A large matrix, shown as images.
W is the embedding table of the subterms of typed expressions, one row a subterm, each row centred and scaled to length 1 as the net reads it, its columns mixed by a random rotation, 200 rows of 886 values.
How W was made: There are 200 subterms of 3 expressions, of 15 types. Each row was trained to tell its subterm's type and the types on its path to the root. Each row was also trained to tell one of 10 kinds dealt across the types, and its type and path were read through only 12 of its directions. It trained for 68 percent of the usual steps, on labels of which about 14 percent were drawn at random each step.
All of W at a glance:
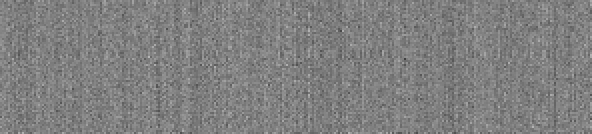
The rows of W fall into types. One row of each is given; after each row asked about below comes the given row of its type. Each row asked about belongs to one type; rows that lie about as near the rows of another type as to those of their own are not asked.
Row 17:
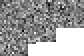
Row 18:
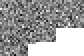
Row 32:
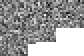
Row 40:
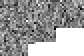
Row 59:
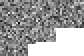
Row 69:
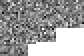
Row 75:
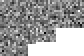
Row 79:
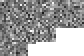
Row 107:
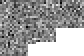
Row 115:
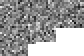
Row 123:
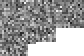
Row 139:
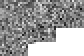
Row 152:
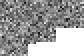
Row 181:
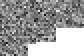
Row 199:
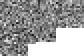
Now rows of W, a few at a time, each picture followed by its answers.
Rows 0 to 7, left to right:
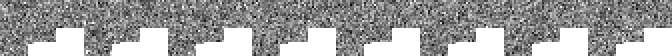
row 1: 107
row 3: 152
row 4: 40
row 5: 107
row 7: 17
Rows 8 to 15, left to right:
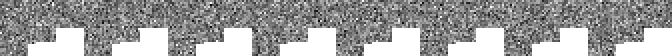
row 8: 107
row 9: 115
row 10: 139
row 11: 40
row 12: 107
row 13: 32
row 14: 79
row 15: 18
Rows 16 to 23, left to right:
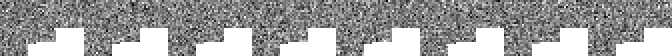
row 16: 79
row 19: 59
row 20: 59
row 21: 181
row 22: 18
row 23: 69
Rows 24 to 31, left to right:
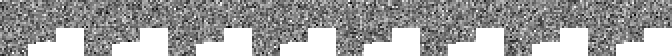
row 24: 59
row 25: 139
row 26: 18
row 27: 139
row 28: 199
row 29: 40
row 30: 59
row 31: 32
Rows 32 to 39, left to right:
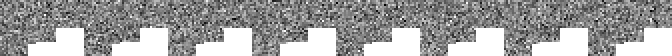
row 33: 199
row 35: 115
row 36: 152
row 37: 107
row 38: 139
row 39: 40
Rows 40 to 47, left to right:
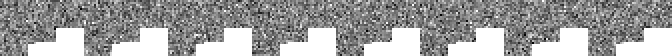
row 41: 107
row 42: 59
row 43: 69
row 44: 181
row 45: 123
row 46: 123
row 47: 18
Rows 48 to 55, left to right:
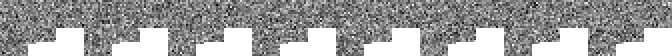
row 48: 18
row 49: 115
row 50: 17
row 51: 115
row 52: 123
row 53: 181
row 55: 152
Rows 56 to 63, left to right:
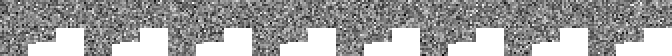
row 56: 69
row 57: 59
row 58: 75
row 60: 115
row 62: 139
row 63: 79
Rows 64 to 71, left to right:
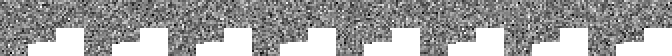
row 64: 139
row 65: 17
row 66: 40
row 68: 79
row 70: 115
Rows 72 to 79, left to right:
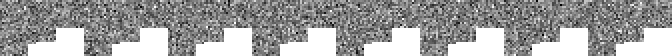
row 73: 123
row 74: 199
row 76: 69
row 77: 123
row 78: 69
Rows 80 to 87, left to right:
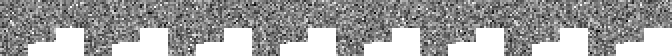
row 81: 123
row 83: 69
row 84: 75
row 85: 75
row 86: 123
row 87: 107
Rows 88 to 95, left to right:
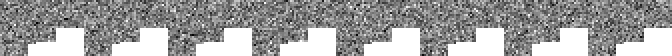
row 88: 59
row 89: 107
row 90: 199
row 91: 59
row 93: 59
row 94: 115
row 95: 17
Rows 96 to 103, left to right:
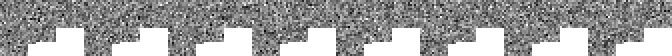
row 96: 107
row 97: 152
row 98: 152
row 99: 69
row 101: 123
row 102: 75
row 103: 199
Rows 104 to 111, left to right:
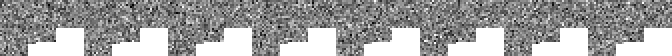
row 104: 17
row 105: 139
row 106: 69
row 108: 123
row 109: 199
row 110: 17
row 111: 139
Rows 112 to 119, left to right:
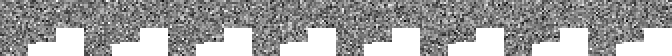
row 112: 181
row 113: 181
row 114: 181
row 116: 107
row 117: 181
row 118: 152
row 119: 115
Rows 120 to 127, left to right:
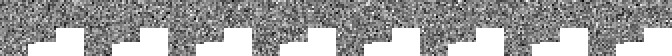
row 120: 17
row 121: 32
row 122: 40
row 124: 40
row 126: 181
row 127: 107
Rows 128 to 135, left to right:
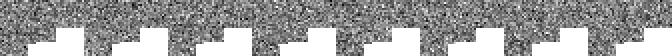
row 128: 199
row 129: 17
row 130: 32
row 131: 181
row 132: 123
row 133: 18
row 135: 181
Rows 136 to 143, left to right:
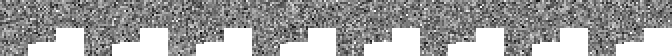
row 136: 181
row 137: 139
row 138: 115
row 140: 59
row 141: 18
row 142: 59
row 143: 79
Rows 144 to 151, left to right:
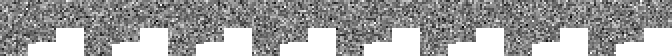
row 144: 199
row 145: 181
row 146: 123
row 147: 32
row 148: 199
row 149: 115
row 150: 69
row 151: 79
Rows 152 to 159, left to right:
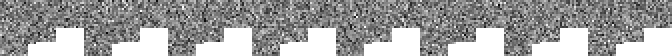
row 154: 199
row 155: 139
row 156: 75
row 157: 152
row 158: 18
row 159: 17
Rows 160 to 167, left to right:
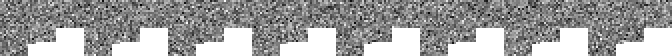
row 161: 69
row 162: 181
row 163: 115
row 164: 107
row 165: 17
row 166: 139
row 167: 69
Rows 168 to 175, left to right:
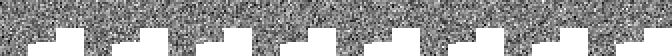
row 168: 152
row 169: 18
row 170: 75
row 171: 40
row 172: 18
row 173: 139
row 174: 123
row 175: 18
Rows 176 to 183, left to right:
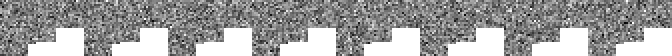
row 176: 59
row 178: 79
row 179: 59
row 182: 199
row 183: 123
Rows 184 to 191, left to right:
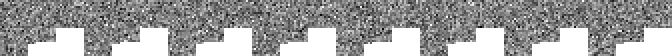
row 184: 59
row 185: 75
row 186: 115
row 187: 69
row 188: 75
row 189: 18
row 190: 115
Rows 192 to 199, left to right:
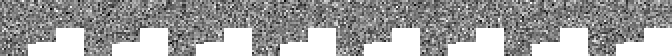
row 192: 123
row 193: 18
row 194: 40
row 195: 17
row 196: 18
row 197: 40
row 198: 199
